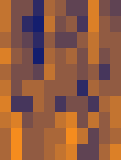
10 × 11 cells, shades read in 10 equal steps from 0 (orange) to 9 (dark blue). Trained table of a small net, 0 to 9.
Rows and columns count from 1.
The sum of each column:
22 37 52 58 32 41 34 53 34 43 35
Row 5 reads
3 5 5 6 2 4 4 5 4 7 4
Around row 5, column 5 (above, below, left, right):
3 4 6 4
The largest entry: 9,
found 2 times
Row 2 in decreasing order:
9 8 7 5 5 5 4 4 2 2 1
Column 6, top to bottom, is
4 5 6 4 4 4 7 2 3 2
